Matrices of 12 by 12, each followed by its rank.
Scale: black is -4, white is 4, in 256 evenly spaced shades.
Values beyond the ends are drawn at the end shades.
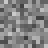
full rank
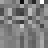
two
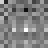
two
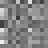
two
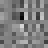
two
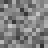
full rank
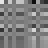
one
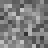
full rank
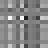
one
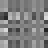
one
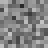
full rank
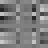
one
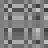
one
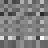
two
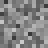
full rank
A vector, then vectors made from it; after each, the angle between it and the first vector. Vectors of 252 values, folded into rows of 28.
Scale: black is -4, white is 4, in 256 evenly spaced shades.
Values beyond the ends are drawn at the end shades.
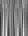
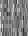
partly opposed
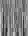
nearly opposite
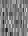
partly opposed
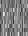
partly aligned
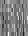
partly opposed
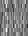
partly aligned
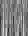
nearly parallel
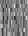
partly opposed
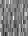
partly opposed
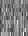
partly aligned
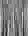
nearly opposite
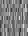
partly aligned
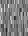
partly opposed
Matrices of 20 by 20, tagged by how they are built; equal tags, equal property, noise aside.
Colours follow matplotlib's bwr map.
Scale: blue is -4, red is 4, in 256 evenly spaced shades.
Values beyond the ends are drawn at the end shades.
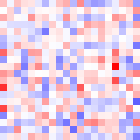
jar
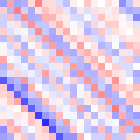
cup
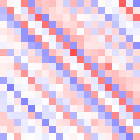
cup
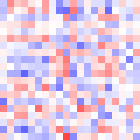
jar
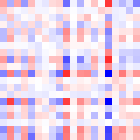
jar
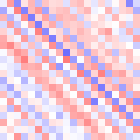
cup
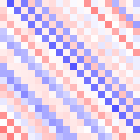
cup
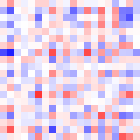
jar
